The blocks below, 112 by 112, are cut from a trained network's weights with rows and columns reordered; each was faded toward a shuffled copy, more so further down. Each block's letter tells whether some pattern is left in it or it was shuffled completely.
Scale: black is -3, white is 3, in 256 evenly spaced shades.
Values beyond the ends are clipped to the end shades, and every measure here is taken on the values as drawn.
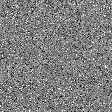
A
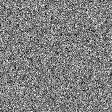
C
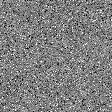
A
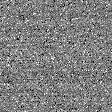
C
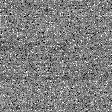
C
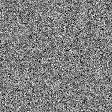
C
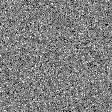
A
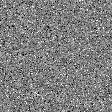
A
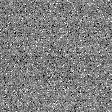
C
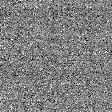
C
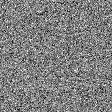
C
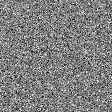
A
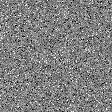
A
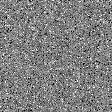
C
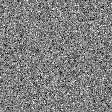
A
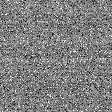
C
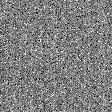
C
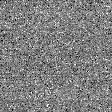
C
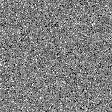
A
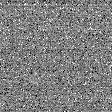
C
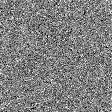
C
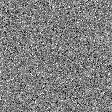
A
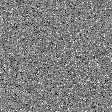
A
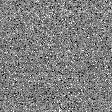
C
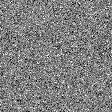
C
